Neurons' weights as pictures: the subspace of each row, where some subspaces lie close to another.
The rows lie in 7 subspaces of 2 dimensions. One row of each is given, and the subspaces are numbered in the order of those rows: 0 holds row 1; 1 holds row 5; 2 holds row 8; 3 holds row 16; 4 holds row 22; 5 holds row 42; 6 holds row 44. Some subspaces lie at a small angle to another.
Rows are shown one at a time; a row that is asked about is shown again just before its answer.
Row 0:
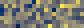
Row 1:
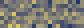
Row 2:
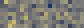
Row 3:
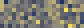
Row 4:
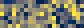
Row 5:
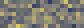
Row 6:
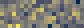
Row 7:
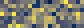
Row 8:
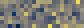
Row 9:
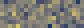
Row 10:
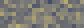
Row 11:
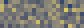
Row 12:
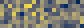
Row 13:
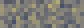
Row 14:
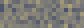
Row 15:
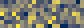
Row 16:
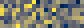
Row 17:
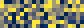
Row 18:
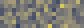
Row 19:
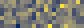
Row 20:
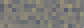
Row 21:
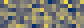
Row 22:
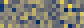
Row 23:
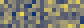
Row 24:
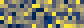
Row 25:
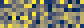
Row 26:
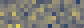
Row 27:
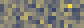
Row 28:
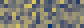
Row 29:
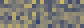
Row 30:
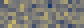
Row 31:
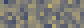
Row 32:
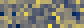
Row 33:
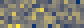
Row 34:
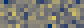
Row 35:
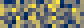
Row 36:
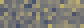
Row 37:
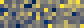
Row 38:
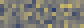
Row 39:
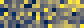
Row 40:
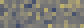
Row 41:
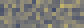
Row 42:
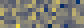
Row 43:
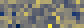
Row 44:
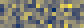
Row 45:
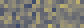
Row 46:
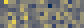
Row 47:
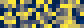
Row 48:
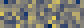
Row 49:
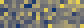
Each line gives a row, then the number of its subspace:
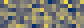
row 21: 1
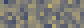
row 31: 0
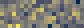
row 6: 2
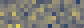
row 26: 2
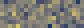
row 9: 2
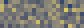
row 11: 4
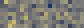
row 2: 0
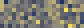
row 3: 4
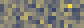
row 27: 6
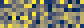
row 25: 3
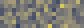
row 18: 5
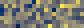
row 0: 3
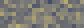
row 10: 1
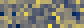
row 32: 1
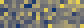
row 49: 6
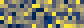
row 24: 2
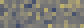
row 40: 6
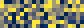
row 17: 5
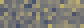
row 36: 6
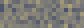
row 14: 4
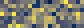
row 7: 1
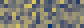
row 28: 3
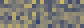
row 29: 3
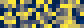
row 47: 5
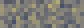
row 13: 5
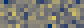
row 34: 2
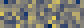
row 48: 0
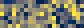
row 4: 1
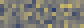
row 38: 6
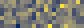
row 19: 5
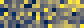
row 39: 6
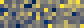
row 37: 6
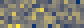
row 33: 2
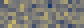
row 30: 0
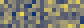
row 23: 4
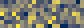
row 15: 0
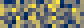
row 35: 5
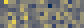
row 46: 0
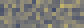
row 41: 3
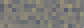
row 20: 4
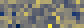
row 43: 1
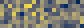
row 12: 4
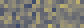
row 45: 3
